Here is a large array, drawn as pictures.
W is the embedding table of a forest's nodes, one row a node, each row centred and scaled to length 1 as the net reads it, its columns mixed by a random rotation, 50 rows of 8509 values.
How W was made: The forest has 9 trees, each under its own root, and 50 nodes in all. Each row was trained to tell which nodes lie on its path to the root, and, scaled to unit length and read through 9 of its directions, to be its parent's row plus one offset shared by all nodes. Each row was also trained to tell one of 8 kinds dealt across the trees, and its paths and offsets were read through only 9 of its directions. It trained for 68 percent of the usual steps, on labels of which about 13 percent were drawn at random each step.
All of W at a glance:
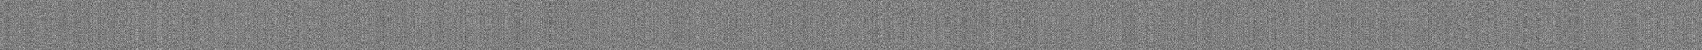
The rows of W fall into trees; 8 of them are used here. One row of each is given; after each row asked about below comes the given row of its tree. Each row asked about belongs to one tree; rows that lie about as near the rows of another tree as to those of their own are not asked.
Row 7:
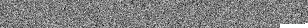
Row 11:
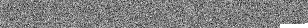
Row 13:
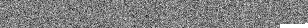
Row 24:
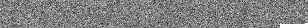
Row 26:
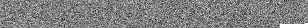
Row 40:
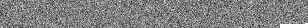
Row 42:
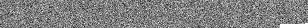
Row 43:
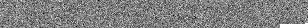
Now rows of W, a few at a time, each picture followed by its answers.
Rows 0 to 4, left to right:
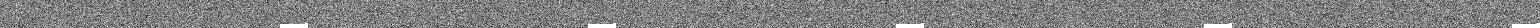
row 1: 40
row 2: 24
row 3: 24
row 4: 24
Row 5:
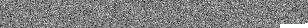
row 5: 7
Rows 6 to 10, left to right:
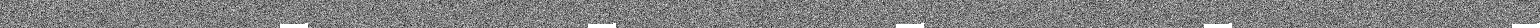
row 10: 24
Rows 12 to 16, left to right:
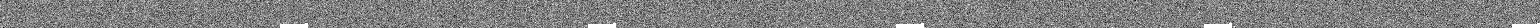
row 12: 24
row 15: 42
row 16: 40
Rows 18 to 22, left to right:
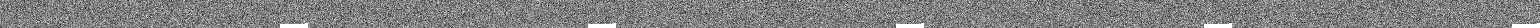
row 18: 11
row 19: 11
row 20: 24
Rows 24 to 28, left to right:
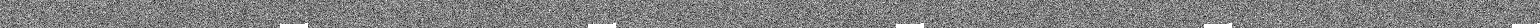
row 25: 7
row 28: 7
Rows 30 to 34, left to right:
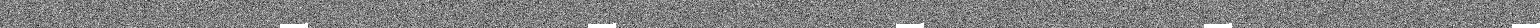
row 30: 42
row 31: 7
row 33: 42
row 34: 26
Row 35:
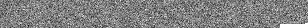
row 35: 40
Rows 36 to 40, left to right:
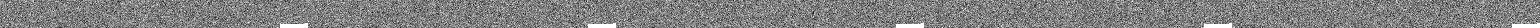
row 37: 24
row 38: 11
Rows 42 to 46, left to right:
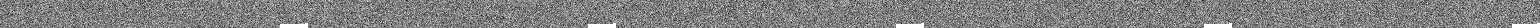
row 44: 11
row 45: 7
